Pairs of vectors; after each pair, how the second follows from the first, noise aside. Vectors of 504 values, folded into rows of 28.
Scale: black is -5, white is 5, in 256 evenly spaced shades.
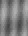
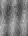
reversed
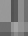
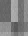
negated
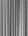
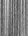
reversed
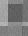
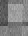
negated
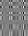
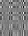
negated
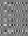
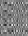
negated
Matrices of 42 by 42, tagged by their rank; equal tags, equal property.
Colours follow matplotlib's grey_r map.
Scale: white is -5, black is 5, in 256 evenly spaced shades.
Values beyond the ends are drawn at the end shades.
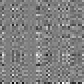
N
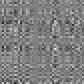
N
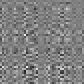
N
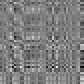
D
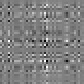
D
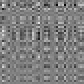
D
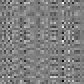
N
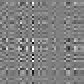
D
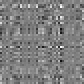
N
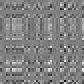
D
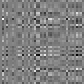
D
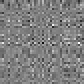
N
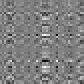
D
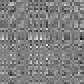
N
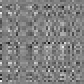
N
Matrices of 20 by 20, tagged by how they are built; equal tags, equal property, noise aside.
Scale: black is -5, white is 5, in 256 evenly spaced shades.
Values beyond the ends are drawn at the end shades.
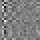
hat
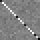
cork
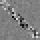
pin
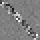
pin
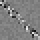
pin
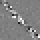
pin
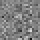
hat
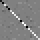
cork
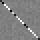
cork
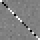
cork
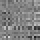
hat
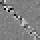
pin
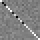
cork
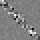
pin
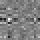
hat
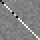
cork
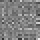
hat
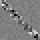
pin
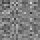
hat
